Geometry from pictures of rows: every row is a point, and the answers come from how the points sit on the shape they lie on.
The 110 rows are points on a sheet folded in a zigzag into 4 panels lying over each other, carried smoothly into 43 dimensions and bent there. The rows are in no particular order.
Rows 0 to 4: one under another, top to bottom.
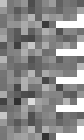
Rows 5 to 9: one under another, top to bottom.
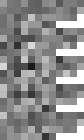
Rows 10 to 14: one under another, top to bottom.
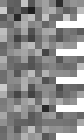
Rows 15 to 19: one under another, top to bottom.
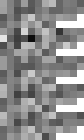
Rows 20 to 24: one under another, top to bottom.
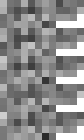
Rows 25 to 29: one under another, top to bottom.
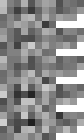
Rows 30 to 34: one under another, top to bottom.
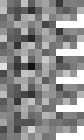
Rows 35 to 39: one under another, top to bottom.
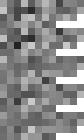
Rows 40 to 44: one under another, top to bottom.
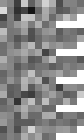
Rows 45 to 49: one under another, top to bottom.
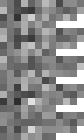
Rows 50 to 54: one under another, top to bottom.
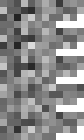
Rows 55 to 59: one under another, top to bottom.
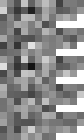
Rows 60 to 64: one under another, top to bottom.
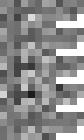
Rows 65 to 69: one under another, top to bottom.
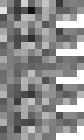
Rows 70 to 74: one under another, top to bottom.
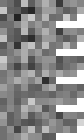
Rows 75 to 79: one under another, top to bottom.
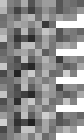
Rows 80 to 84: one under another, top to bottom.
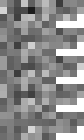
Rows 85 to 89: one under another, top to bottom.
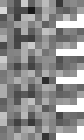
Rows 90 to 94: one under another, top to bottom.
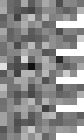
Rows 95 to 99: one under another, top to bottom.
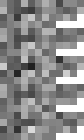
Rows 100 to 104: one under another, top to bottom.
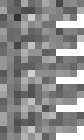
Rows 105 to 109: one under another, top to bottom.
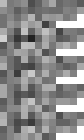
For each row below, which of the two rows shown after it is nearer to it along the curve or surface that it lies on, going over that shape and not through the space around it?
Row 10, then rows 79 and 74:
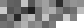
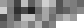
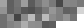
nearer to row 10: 74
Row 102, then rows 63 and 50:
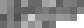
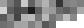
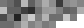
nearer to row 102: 50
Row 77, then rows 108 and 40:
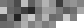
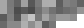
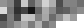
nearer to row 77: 108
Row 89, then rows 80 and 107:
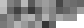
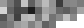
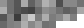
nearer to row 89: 80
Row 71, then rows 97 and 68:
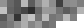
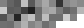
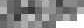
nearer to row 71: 68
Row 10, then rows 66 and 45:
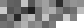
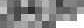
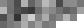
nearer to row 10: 45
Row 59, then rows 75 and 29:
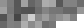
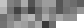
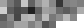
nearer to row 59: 29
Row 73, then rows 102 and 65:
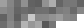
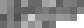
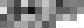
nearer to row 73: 102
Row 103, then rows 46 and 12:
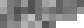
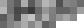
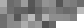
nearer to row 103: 46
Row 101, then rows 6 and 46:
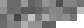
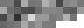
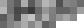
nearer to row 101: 6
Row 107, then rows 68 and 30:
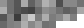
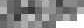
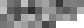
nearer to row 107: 68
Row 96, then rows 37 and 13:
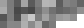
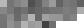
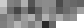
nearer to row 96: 37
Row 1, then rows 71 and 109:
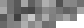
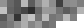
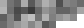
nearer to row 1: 71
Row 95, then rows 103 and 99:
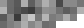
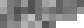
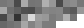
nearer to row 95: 99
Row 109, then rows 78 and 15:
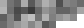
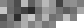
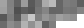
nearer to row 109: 15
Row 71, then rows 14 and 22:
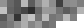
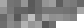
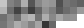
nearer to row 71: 14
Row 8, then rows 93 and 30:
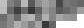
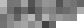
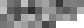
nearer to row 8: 30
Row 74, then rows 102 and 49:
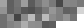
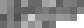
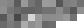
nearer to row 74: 49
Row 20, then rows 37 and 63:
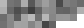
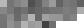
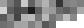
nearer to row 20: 63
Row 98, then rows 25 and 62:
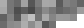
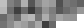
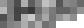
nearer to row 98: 62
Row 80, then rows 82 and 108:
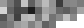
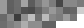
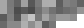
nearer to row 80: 108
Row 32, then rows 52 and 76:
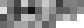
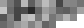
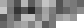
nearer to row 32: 76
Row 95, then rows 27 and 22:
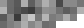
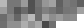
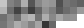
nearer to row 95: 27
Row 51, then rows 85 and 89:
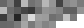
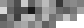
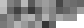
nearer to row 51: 85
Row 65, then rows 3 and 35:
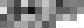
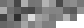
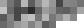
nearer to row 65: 35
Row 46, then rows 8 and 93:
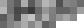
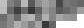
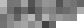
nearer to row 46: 93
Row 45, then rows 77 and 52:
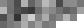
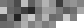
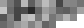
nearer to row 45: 77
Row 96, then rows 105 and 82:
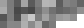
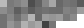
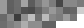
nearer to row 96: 105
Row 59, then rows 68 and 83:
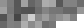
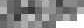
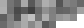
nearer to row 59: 68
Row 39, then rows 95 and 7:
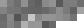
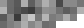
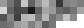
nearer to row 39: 95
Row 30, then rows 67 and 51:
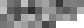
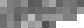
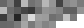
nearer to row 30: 67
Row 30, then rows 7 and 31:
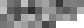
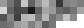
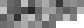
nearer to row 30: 7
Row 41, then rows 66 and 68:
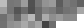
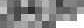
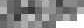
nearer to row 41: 66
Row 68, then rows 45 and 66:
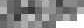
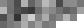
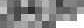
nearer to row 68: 45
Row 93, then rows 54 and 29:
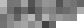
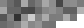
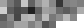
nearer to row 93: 29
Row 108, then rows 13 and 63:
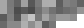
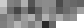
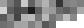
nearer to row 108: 63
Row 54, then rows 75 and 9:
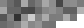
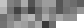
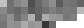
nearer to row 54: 9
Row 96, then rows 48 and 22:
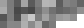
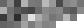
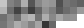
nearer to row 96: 22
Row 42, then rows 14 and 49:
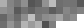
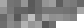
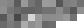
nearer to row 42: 14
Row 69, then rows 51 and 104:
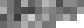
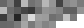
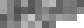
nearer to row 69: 51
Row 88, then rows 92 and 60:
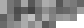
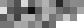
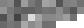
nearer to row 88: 92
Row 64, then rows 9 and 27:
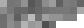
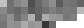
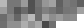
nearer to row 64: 9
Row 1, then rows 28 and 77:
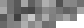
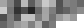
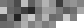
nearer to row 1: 77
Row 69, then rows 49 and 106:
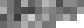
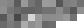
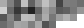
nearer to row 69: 49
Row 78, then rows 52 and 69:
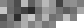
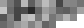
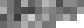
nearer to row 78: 69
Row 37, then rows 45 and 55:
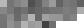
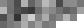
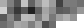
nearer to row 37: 45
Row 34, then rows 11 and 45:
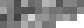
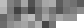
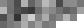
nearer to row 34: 45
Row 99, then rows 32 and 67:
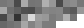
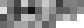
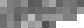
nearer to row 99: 67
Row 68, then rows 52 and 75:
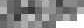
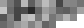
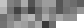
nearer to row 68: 52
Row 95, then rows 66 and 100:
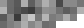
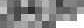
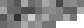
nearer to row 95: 100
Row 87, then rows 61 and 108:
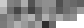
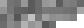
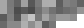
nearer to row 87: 108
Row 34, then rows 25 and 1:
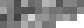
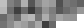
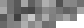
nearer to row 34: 1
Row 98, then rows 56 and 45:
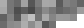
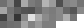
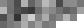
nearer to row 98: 45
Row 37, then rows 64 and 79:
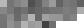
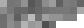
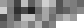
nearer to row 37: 64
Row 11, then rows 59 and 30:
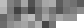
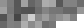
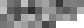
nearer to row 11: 30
